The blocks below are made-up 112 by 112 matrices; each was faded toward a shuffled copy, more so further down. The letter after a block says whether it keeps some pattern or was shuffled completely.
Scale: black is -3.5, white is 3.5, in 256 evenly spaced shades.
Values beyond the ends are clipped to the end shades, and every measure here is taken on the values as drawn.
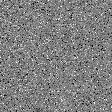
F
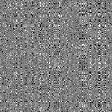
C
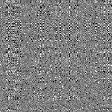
C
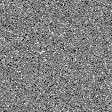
F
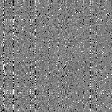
C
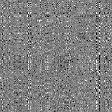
C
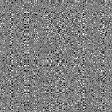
C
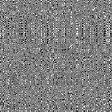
C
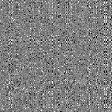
C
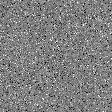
F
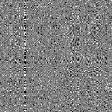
C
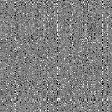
C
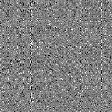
C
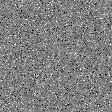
F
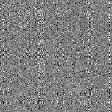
C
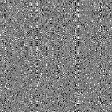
C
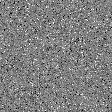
F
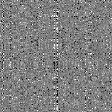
C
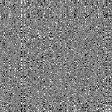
C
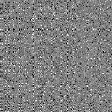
C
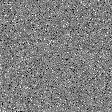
F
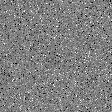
F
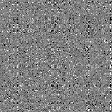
C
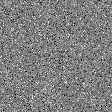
F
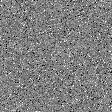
F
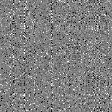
C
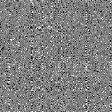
C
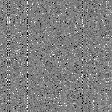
C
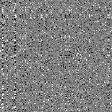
C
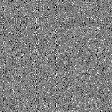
C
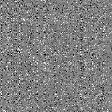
C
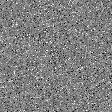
F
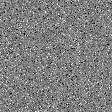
F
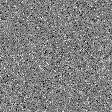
F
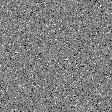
F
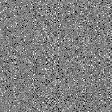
C
